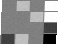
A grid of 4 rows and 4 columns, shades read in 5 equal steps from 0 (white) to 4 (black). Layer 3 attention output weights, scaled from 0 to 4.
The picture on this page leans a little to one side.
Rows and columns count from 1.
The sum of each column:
9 6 7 7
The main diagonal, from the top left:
2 2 2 4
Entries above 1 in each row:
2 2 4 3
